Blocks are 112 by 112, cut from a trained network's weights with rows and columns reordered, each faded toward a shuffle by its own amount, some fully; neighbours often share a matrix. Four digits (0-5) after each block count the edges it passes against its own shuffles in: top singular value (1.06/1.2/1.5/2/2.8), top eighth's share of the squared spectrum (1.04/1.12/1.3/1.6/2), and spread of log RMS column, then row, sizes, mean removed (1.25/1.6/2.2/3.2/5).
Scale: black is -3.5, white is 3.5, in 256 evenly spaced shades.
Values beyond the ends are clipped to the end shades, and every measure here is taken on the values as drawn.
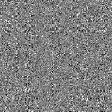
3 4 3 2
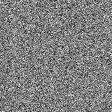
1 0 0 0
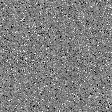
0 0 0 0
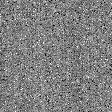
2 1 0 0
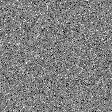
0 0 0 0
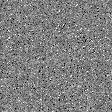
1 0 0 0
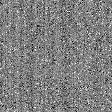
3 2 0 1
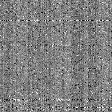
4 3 0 3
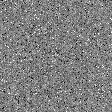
0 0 0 0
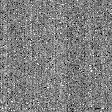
3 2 0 2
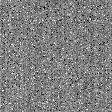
2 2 0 1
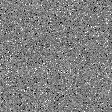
0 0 0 0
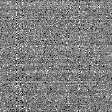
3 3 3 0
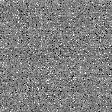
2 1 2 0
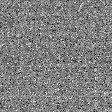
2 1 1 0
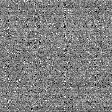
3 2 2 0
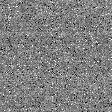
1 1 1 0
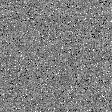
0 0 0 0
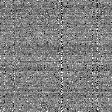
3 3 3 0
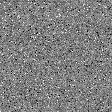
1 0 0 0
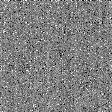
2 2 0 2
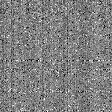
3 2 0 2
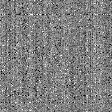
3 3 0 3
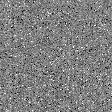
1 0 0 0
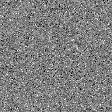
2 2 0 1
